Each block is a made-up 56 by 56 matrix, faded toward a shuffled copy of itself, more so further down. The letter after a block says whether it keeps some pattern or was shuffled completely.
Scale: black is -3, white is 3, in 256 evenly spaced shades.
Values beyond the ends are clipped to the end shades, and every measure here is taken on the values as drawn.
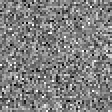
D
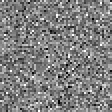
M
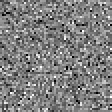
D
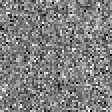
M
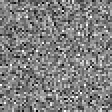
M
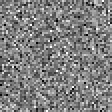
D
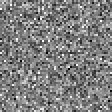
D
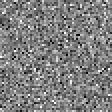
D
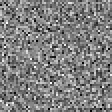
M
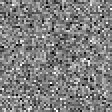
M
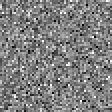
D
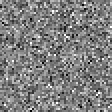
D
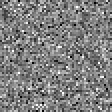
D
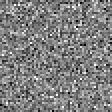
D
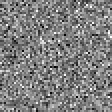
M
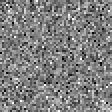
M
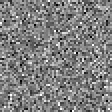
M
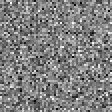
D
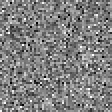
M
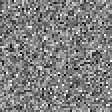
D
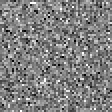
D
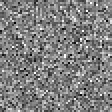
D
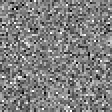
M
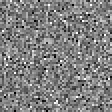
M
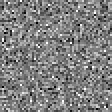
M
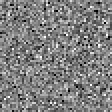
D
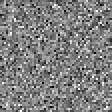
D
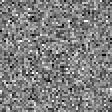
M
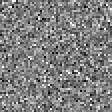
M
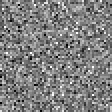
D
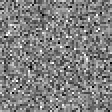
D
